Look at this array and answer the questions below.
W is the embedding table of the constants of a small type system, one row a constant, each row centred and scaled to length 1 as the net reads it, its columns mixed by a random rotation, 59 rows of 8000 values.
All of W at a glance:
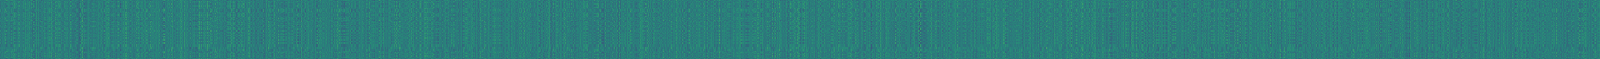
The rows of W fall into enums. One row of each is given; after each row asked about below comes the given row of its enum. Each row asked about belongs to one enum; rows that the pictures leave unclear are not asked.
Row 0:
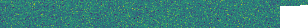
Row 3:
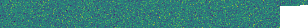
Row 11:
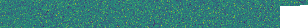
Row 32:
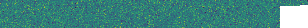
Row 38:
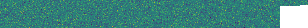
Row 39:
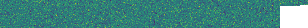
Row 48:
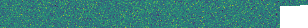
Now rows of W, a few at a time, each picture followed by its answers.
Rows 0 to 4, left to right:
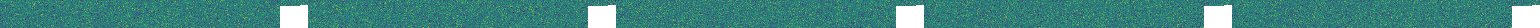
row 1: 32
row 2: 38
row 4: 3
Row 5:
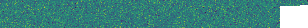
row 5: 32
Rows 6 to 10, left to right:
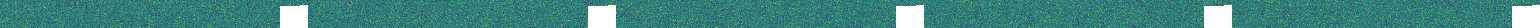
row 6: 32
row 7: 3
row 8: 38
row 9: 39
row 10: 39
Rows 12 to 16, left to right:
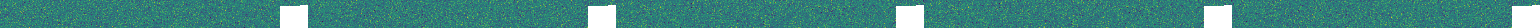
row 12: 38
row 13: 3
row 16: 3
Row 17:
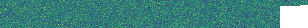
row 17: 38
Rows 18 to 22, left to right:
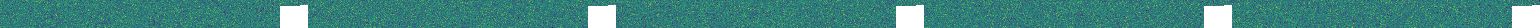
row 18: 39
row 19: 38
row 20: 0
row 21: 48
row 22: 32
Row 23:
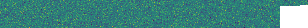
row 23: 38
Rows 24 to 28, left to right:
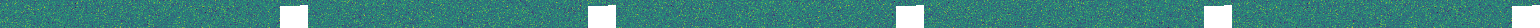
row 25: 39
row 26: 48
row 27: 38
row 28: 32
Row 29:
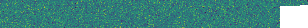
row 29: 32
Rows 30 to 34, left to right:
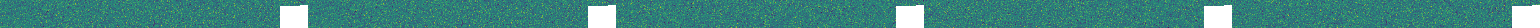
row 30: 11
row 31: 11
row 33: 38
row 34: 39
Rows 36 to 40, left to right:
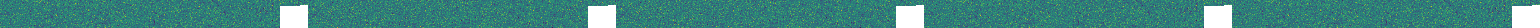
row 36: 39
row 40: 39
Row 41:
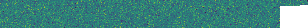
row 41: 32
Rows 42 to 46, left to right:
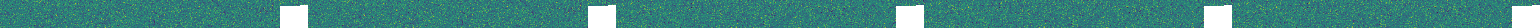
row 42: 39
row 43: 39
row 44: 32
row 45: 32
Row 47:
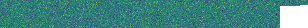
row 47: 48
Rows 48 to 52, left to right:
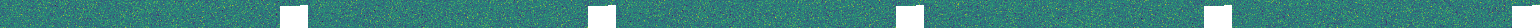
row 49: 3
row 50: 3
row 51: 0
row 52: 39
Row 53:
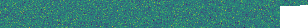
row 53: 38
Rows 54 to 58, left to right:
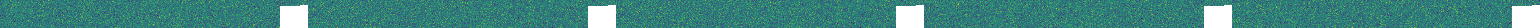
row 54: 3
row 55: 38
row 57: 0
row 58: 32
